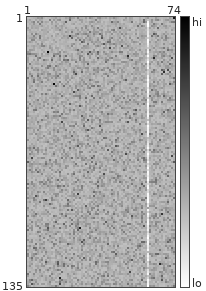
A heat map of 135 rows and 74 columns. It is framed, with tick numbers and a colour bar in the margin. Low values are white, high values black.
No overall slope runs across the table. Overall the values sit about 30% of the way up the scale. No regular stripes run through it. Most values sit low, with a long tail of high ones. The halves do not mirror each other. Column 61 differs from the columns beside it.
